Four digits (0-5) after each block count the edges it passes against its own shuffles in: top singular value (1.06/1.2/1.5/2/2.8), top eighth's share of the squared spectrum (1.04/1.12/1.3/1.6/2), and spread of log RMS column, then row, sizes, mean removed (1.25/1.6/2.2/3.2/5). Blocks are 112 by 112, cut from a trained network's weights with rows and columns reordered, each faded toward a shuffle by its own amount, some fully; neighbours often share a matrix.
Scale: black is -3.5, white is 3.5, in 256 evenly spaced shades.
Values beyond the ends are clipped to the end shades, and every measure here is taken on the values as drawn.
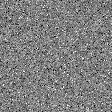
0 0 0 0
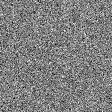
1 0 0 0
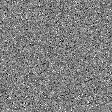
2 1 0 0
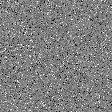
0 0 0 0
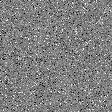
0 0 0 0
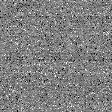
2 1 1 0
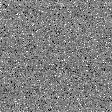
1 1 0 0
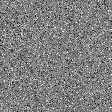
1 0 0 0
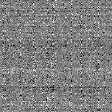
3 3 3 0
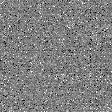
2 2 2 0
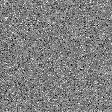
2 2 0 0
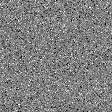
0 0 0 0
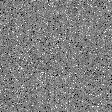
1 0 0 0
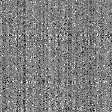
4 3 1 2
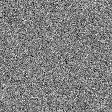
2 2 0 0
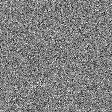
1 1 0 0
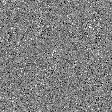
2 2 1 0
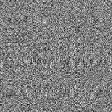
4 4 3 2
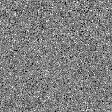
2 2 1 1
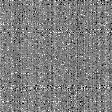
4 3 0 3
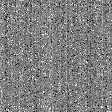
3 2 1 2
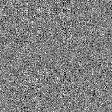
3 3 2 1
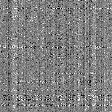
4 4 2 3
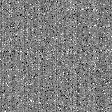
3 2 0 2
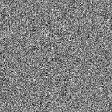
3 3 2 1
